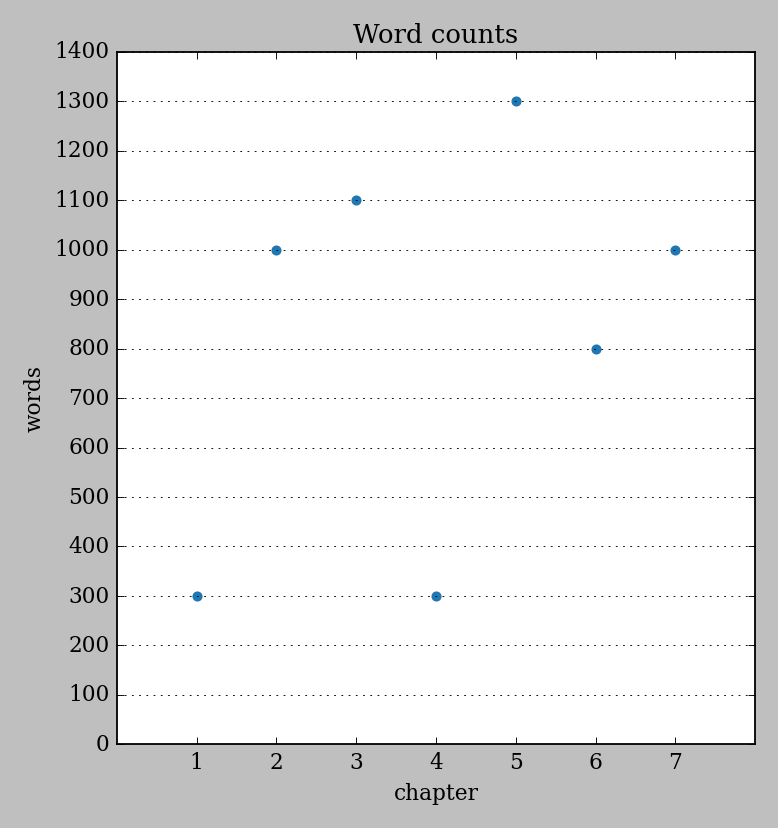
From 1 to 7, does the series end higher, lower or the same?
higher
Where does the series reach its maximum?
5
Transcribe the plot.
Title: Word counts
x-axis: chapter, ticks 1 2 3 4 5 6 7
y-axis: words, ticks 0 100 200 300 400 500 600 700 800 900 1000 1100 1200 1300 1400
Values:
300 1000 1100 300 1300 800 1000
